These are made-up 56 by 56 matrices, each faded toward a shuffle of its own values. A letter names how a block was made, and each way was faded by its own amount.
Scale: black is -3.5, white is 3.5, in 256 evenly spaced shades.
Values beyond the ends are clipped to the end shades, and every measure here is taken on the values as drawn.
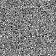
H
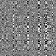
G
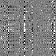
G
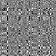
G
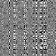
G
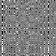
G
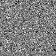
H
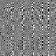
G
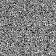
H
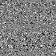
H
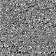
H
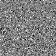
H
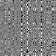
G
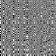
G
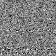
H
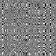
G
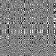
G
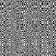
G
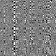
G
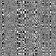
G
